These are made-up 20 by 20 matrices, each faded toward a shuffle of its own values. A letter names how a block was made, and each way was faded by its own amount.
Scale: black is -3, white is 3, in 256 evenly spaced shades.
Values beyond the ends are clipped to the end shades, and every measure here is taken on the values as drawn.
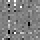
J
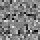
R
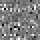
J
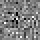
R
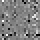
J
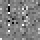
J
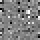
J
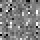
J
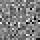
R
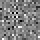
R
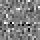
J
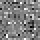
R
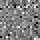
R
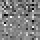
J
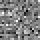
R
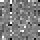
J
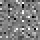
J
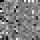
J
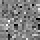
R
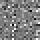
R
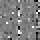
J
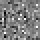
J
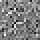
R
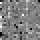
J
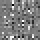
J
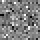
R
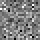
R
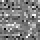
R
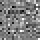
R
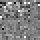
J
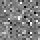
R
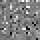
J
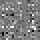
J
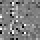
J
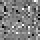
R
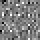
R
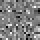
R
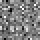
R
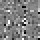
J
